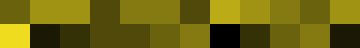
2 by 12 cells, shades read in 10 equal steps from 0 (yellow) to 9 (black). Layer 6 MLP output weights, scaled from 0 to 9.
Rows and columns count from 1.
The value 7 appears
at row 2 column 3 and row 2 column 9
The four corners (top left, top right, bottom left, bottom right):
5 3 0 8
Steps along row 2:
up down down same down down up down down down up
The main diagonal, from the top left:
5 8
